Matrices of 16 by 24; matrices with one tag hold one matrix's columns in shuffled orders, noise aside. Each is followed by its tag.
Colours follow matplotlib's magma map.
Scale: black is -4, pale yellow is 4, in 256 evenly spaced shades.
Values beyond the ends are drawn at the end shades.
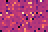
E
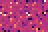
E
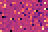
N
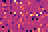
E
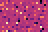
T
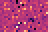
T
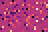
N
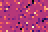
T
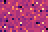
T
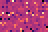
E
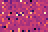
E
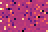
N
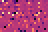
E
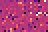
E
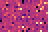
T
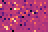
N
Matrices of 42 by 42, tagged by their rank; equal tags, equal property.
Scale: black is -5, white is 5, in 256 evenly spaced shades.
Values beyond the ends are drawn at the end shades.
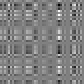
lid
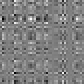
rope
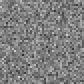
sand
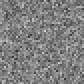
sand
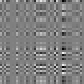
lid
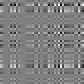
lid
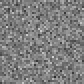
sand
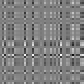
lid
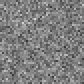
sand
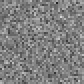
sand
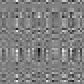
rope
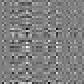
rope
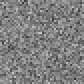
sand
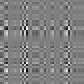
lid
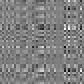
rope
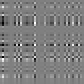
lid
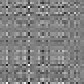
rope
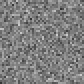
sand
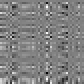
rope
